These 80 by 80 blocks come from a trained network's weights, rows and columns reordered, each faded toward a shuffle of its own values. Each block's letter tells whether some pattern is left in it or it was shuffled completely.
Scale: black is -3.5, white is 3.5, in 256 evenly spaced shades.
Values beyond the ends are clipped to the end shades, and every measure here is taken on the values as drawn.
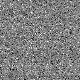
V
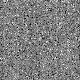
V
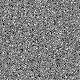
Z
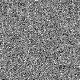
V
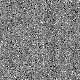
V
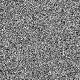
V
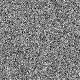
V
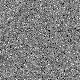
Z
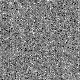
V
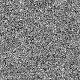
V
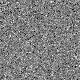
Z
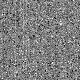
V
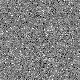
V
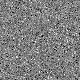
Z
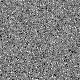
Z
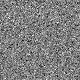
V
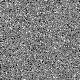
Z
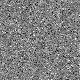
Z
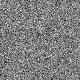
V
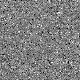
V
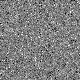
Z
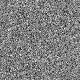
V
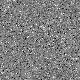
Z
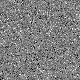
Z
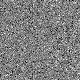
Z
